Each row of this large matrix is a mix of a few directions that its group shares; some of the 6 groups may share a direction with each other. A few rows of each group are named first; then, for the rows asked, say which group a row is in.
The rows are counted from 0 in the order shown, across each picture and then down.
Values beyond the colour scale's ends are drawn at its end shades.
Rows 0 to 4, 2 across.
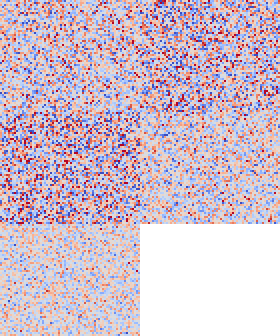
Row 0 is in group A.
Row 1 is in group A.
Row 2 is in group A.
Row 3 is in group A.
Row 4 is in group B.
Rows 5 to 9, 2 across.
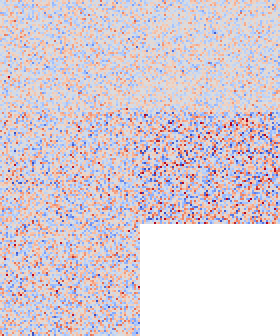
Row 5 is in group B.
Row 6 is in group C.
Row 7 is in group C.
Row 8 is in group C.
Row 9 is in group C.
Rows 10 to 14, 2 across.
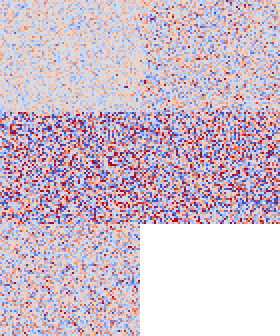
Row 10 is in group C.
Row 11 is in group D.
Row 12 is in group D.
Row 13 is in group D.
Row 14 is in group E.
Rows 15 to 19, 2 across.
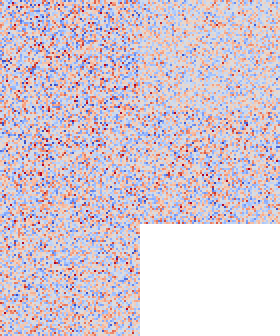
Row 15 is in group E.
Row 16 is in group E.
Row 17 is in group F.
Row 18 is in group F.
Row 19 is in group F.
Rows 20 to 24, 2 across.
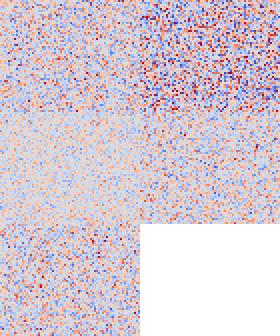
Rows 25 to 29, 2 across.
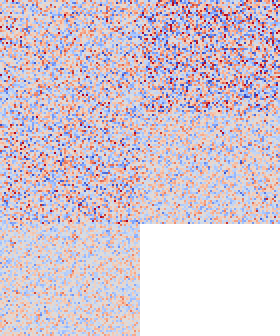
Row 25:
B
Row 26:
A
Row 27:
B
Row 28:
E
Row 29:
B
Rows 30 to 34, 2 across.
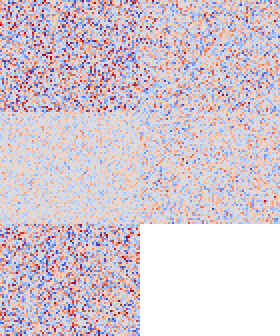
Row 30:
E
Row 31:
B
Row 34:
F
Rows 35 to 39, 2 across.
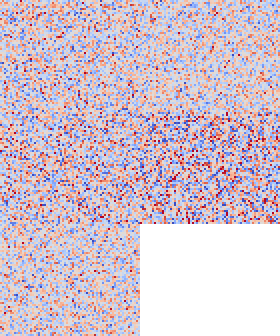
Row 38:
E
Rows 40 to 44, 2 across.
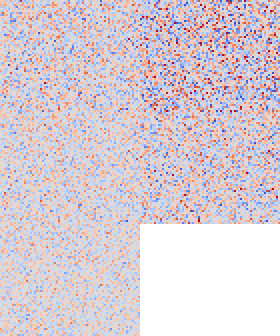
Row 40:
B
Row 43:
D
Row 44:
A
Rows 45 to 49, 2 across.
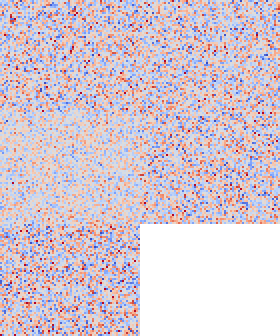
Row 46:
F
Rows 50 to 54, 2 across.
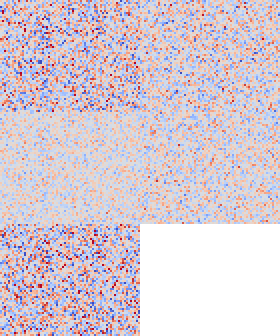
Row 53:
B
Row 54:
F
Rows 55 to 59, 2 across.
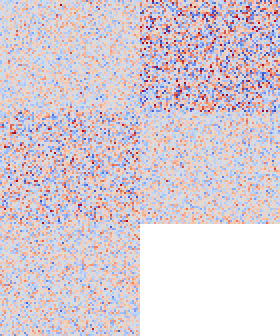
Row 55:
D
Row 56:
B
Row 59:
E
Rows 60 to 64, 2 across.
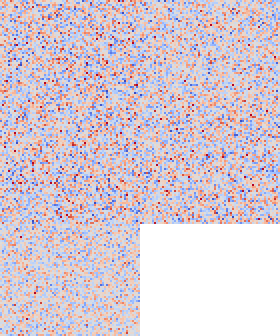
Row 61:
C
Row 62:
C
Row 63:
E
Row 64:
A
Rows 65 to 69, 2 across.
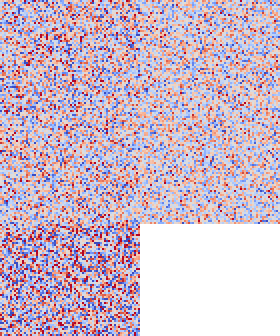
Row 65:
F
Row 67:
B
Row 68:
B
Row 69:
F
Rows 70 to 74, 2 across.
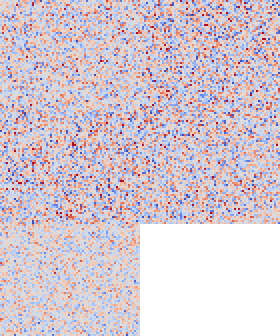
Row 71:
A
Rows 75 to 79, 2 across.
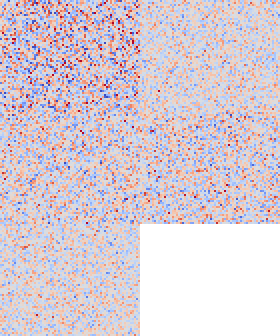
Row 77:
E
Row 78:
D
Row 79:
A
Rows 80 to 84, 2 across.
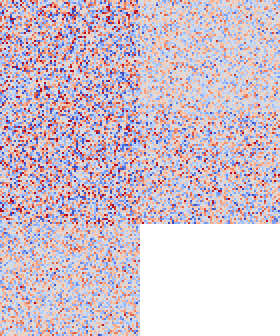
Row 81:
A
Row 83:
C
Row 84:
E
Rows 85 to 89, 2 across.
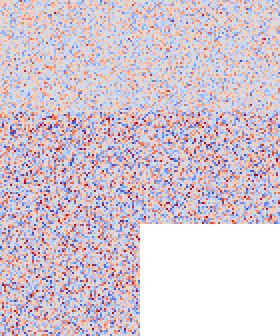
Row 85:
A
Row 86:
A
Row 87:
B
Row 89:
E
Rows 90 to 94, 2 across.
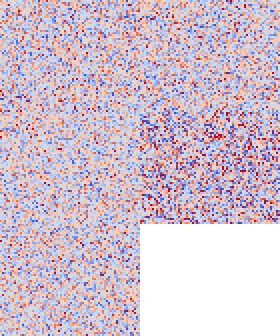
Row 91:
D
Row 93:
E
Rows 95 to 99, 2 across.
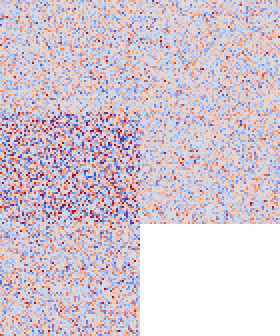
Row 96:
B
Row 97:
E
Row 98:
C
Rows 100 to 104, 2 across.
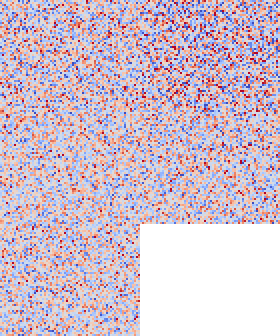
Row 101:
A
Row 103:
E
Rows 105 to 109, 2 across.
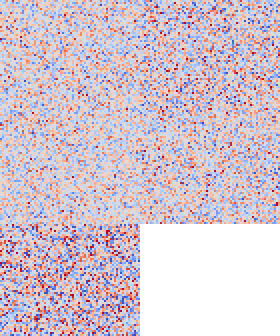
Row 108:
C
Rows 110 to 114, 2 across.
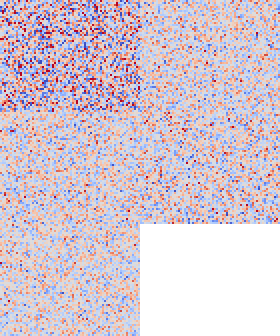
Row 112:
D
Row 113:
C
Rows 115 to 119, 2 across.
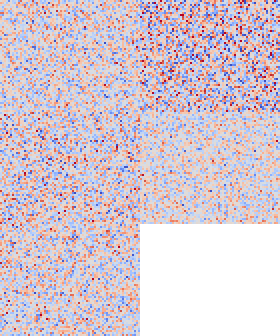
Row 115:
A
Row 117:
F
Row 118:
D
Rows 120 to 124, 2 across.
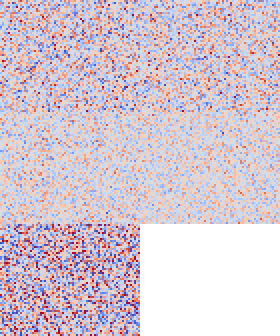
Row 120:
E
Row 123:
E
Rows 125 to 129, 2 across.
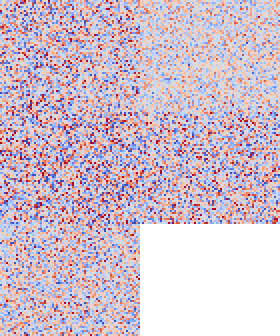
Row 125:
A
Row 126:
E
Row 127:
B
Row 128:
C
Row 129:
D
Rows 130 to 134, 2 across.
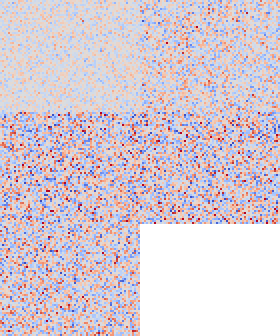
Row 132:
A
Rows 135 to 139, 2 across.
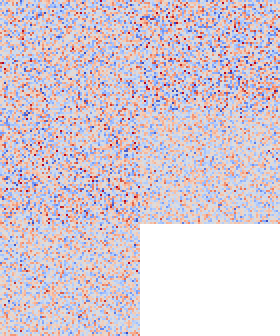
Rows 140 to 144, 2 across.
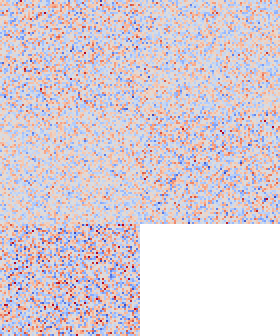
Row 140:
D
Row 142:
A
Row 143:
E
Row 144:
D
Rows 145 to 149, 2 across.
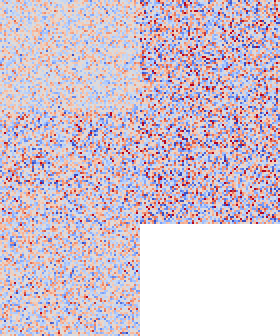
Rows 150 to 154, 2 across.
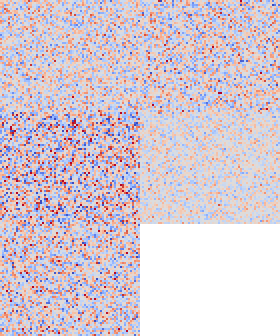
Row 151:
A
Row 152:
B
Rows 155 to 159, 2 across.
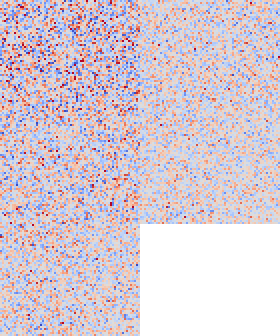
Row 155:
C
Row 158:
A
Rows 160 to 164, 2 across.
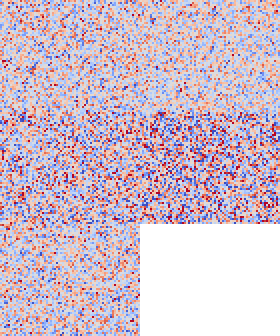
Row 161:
B
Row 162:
C
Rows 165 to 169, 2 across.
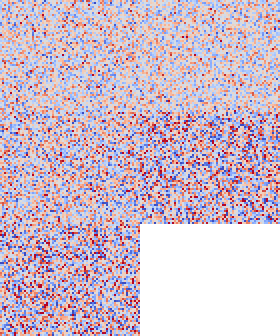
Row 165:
E
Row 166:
F
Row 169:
F
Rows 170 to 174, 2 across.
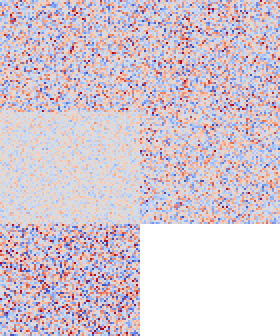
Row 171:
F
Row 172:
F
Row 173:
B
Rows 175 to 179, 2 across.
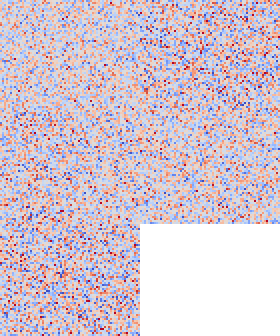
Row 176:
B
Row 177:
A
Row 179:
B
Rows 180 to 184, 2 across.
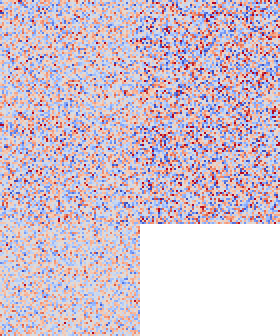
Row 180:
A
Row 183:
A
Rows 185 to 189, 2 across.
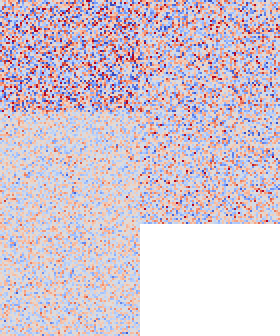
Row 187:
F
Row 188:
A
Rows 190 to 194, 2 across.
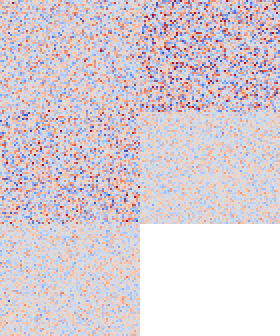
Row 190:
E
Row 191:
A
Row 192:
C
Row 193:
E
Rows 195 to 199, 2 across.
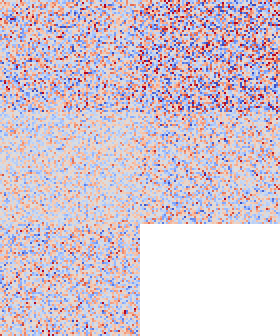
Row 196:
E
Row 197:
D
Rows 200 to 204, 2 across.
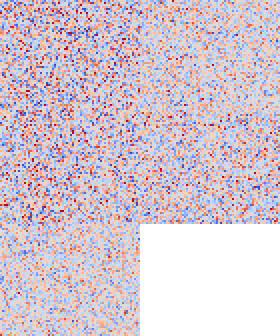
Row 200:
A
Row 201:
A
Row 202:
A
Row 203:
C
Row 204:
C
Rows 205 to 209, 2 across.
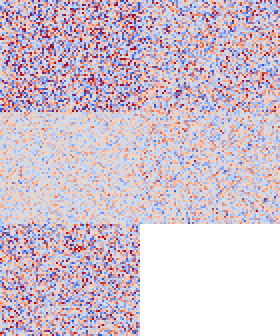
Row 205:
F
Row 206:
B
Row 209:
E
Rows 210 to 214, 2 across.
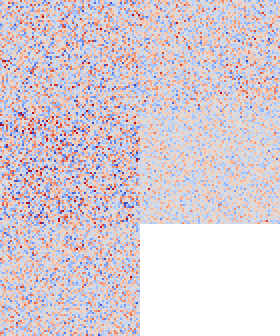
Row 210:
E
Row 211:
D
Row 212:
A
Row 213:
B
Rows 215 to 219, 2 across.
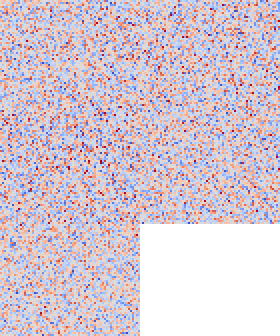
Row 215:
E
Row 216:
F
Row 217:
E
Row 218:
E
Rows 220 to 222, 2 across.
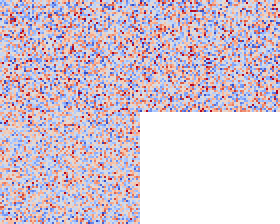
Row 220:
D
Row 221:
C
